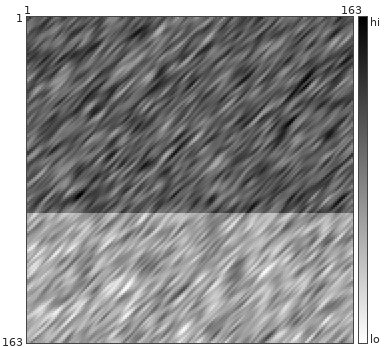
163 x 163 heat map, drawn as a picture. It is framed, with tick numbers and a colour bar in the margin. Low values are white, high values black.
On average the colour sits 50% of the way up the scale. The grain runs diagonally up to the right. No lone cell stands out from its neighbours. A horizontal seam about 60% of the way down splits the table, and the top part is higher.
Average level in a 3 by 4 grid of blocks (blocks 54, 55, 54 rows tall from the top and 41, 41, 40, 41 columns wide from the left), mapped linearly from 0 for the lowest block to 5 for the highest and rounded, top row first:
5555 | 4444 | 0000
